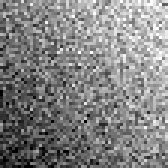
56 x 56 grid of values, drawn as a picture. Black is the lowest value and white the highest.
The texture is fine-grained noise. The bottom left is the ninth with the lowest average. There is an overall slope up to the top right. There are no regular stripes. The ninth with the highest average is the top right. On average the colour sits 50% of the way up the scale. No row or column stands out. The halves do not mirror each other.
